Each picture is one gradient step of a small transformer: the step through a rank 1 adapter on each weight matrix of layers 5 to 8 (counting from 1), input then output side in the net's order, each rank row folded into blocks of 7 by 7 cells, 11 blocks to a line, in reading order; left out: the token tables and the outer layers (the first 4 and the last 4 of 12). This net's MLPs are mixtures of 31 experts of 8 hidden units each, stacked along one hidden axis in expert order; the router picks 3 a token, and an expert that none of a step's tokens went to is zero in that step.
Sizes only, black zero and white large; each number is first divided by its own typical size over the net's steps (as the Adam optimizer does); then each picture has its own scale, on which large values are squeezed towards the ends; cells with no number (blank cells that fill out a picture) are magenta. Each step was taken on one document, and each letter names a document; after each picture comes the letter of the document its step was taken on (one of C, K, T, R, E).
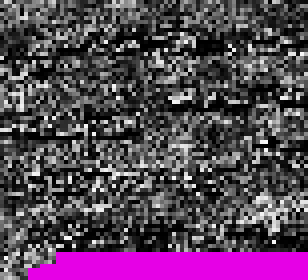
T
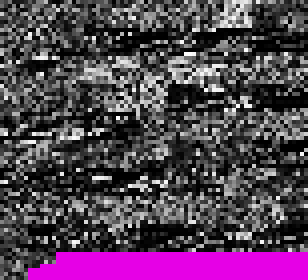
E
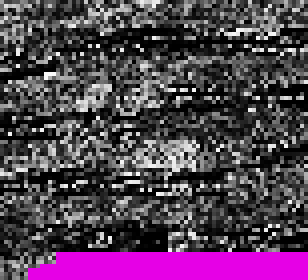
T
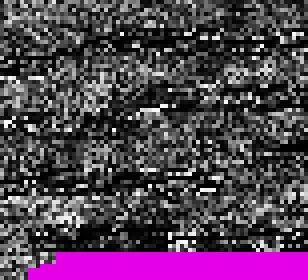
T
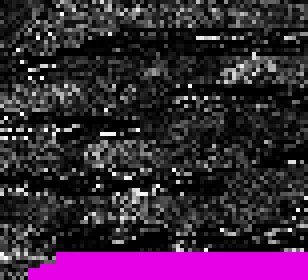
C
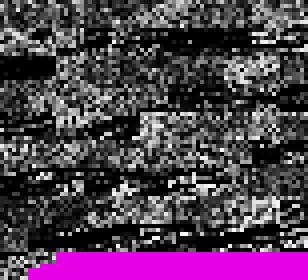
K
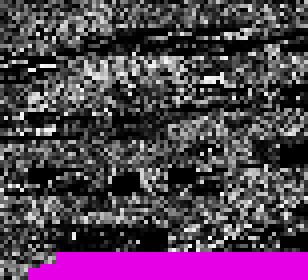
T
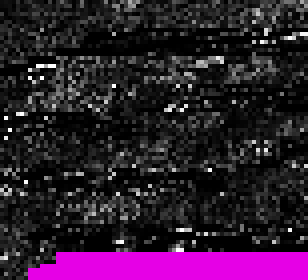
C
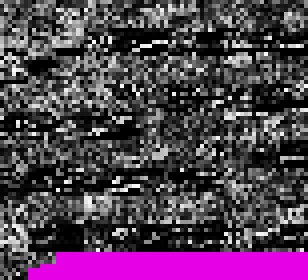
E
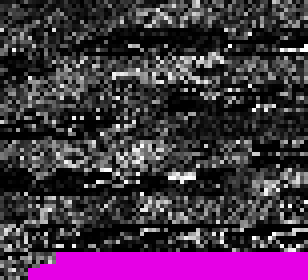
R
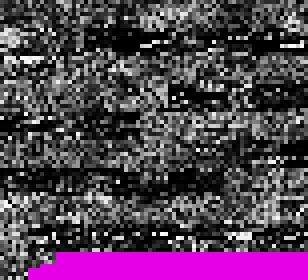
E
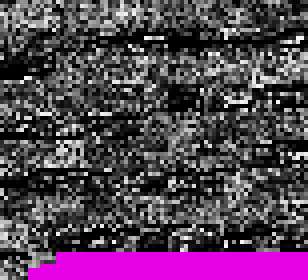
T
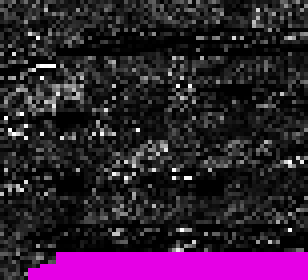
C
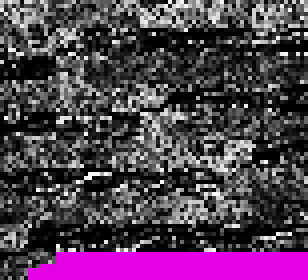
K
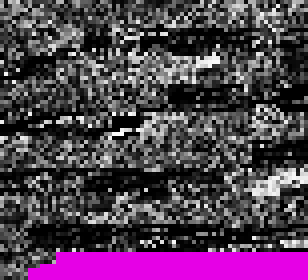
K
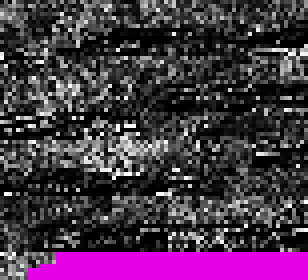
R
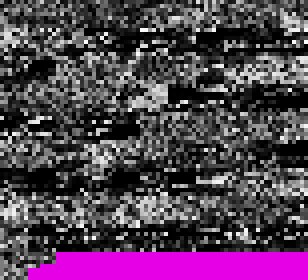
E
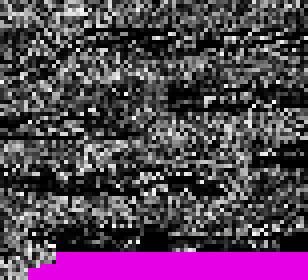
T
